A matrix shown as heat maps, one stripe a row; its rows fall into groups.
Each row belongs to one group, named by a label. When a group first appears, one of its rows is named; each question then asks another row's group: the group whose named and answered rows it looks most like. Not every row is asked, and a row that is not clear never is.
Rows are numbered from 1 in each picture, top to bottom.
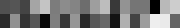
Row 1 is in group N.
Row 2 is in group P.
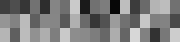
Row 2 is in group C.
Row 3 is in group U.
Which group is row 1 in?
P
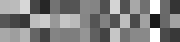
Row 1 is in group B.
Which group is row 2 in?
N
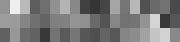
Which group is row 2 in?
B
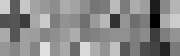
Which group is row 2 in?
N
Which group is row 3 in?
U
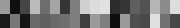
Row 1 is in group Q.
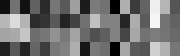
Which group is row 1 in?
P
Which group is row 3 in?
C
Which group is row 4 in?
P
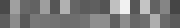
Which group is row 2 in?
P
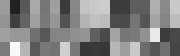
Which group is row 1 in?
Q
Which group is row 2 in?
Q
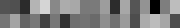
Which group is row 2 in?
P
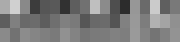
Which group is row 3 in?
U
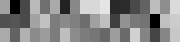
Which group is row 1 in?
Q
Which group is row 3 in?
U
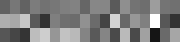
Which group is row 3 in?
N
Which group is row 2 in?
B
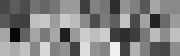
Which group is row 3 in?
Q
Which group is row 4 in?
U
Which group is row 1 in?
P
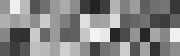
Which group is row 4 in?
N
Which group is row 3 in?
Q
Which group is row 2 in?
U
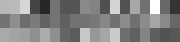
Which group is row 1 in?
B
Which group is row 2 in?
P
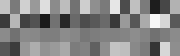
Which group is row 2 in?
P
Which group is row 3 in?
U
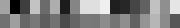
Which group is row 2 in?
P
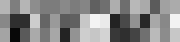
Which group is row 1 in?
U
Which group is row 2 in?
Q
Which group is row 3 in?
Q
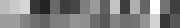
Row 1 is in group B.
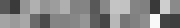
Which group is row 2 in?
B
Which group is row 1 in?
N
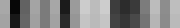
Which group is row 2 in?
Q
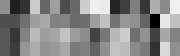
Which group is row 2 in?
N
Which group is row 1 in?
Q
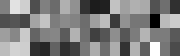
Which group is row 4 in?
B
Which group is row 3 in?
C
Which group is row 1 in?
C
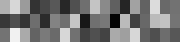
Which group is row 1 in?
B
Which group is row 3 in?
C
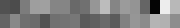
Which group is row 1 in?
N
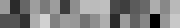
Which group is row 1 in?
Q
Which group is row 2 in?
N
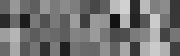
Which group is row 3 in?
B
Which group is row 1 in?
C
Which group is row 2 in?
P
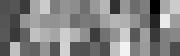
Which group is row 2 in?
N
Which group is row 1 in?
N
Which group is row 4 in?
C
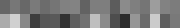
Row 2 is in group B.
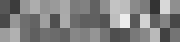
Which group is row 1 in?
N
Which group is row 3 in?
B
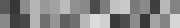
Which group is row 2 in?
Q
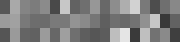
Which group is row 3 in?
C
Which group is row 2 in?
B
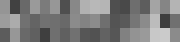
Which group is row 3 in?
P
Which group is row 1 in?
Q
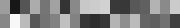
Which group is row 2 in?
C
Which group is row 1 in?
Q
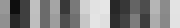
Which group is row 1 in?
Q
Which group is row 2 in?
Q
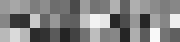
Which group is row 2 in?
Q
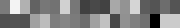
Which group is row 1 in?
C
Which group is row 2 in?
N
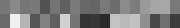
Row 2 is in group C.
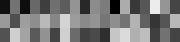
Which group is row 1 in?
P
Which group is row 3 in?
C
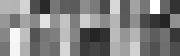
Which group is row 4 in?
C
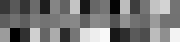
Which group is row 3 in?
Q
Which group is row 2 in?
P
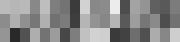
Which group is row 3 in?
Q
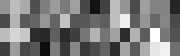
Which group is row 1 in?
C
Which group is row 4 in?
P
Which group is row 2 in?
C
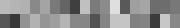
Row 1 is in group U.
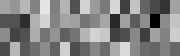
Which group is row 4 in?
C
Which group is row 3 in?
Q
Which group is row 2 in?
N
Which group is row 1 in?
U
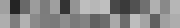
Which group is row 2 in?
U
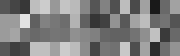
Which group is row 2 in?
C
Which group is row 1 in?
N
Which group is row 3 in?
B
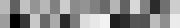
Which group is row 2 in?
Q
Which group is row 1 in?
U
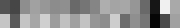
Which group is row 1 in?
N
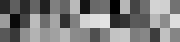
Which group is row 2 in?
Q
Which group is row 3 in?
N
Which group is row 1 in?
P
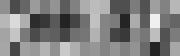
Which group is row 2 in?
B
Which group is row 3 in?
B
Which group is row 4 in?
U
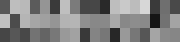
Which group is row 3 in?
P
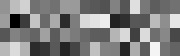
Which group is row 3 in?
C
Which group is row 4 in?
B
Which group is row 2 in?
Q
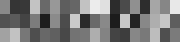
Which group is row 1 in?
Q
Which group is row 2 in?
P
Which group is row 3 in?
B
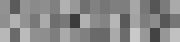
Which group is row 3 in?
U
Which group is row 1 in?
U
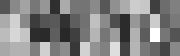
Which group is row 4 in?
U
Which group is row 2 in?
B
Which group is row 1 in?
C
